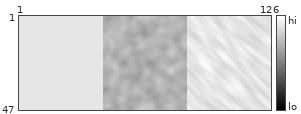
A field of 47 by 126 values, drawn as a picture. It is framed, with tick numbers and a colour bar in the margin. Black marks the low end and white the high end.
The table splits into one row of 3 panels. Panel 1,1: very high, flat. Panel 1,2: high, blotchy, faint in contrast. Panel 1,3: very high, slanting down to the right, faint in contrast.
